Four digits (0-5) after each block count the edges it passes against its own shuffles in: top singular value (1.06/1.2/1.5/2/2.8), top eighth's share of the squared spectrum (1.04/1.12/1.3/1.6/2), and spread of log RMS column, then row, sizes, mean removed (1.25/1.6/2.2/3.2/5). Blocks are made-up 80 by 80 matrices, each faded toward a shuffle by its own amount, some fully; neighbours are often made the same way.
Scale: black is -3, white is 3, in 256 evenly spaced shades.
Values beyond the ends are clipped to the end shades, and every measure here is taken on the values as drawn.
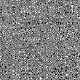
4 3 2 2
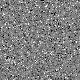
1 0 0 0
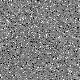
0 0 0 0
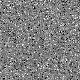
3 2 0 1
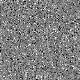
3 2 1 1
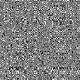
4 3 2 2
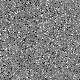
0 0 0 0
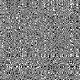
4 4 3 3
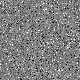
1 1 0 0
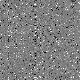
3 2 1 1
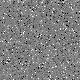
1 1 0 0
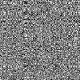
4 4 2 2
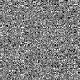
4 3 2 2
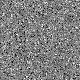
0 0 0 0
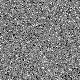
2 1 0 0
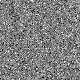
1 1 0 0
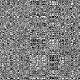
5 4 3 3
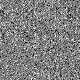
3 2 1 1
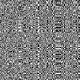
5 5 3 3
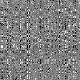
4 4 3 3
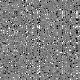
4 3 2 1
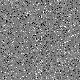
2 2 1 0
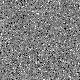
0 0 0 0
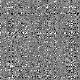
3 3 3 3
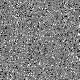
1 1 1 1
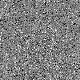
2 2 1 0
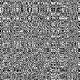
4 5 3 3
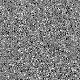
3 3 1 0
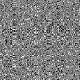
4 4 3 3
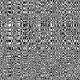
5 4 3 3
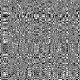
5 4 3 3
